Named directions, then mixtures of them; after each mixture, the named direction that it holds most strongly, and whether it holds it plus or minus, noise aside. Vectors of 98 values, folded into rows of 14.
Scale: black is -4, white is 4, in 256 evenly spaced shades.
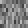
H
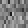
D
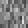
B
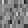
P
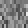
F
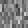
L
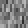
B, minus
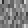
P, minus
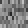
D, plus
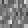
P, minus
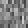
B, plus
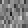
D, plus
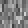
L, plus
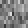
D, minus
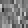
L, plus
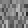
F, minus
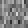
P, plus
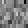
P, plus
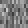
H, minus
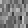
B, plus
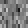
F, plus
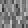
L, plus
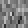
D, minus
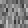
H, plus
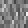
F, plus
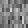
B, plus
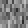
B, minus
